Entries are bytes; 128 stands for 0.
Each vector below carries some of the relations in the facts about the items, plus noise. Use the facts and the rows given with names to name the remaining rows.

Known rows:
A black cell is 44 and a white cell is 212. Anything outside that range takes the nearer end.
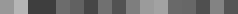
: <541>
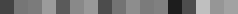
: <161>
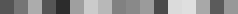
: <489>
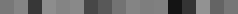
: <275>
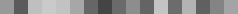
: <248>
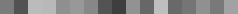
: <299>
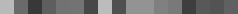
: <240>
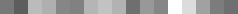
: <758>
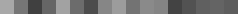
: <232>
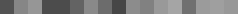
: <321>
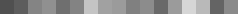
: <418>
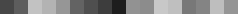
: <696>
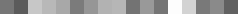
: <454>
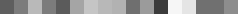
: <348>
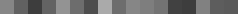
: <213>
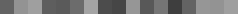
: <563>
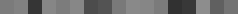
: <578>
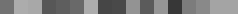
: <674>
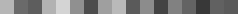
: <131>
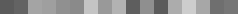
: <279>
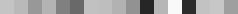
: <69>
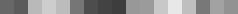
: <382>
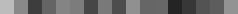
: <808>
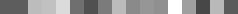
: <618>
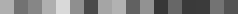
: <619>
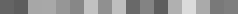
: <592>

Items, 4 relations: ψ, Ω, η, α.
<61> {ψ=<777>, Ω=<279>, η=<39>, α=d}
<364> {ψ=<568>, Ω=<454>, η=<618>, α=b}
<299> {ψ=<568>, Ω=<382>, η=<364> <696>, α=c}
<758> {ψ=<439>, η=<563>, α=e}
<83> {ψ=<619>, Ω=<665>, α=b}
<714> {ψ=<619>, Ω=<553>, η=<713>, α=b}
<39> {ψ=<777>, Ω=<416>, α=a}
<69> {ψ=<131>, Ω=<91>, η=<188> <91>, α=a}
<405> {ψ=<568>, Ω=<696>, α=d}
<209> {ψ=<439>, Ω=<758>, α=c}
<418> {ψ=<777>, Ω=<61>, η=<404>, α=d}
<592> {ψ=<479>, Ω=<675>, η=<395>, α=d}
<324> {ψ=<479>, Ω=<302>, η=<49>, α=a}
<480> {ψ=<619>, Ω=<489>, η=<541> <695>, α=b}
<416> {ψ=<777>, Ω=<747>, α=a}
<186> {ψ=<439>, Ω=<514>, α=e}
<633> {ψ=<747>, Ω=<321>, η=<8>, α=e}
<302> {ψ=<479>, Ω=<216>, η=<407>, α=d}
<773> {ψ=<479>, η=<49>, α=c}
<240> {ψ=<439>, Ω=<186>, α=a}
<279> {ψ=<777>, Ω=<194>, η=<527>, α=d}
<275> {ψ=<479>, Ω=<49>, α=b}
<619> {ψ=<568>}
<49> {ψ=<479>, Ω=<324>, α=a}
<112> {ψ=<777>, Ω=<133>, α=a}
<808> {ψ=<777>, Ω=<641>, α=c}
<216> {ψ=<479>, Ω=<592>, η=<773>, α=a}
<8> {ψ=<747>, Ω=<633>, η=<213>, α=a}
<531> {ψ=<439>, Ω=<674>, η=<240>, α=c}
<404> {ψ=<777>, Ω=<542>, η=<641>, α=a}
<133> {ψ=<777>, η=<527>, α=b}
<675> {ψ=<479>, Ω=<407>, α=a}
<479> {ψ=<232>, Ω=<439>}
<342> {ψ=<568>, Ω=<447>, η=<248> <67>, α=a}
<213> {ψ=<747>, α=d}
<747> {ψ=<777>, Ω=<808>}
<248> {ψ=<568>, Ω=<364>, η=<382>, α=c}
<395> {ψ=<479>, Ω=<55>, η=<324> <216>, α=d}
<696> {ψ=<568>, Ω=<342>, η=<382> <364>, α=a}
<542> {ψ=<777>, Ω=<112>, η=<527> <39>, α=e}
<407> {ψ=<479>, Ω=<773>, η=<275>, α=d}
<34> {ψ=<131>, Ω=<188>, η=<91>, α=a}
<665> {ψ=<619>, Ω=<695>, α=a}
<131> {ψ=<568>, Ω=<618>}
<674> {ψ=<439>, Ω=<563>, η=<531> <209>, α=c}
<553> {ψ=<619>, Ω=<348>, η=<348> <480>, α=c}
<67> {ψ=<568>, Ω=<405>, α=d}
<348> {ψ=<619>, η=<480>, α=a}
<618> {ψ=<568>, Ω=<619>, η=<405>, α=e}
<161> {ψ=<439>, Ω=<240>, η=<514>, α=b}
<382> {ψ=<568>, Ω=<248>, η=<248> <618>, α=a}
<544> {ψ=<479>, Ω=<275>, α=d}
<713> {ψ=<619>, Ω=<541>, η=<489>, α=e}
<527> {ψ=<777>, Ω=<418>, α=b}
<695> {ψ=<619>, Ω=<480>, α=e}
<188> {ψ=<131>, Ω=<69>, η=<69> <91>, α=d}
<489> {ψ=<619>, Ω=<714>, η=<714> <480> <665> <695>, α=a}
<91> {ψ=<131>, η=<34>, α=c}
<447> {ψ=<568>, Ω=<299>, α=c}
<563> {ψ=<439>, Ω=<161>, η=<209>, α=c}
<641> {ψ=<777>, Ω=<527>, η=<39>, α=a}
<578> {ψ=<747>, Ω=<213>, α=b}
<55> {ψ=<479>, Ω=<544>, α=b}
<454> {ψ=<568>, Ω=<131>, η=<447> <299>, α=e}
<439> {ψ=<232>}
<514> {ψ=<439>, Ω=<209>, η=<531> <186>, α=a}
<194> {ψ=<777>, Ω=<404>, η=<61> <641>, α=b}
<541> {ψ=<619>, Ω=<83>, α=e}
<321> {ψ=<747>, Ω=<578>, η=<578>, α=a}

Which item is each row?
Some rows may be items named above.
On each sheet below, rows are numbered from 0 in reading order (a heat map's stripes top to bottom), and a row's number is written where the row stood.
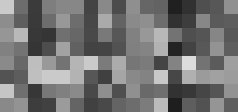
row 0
<447>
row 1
<213>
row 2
<541>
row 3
<405>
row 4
<553>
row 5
<364>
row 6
<447>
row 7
<67>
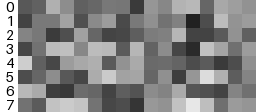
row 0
<342>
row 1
<161>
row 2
<405>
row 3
<194>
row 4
<209>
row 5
<61>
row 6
<416>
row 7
<382>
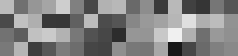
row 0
<112>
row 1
<713>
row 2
<382>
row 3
<55>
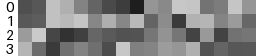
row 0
<696>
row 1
<407>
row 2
<39>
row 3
<186>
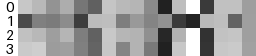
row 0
<69>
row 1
<480>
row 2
<69>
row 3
<34>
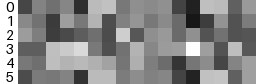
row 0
<480>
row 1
<527>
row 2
<695>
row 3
<618>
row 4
<773>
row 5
<480>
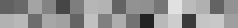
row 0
<324>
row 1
<188>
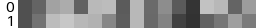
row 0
<714>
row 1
<133>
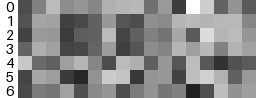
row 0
<542>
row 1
<633>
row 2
<395>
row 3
<8>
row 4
<675>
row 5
<641>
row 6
<161>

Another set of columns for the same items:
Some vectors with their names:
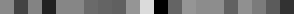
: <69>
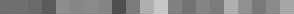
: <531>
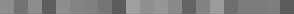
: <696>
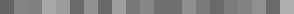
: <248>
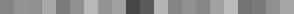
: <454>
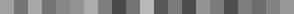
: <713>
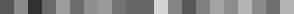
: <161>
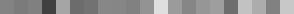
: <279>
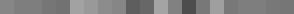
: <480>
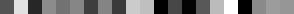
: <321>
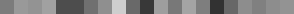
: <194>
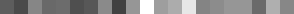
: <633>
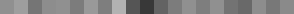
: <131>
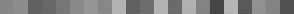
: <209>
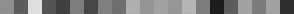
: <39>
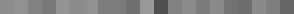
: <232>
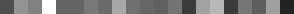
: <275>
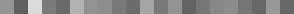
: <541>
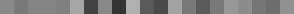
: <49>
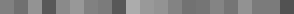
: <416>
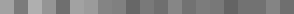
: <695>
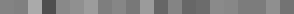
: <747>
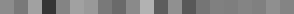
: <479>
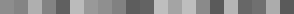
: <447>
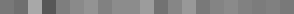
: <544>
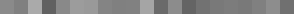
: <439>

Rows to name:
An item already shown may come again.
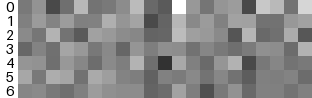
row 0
<133>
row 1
<454>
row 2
<447>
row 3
<248>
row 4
<364>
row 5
<695>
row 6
<480>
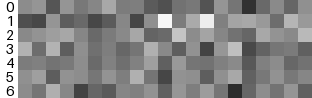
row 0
<714>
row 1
<633>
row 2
<542>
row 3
<405>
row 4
<382>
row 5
<364>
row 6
<641>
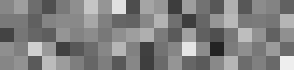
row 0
<758>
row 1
<553>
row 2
<342>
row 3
<61>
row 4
<773>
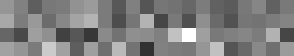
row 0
<489>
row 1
<713>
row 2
<213>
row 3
<618>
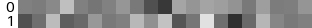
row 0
<186>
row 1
<67>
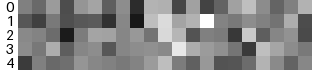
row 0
<395>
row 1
<8>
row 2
<563>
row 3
<527>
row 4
<342>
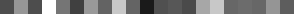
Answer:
<407>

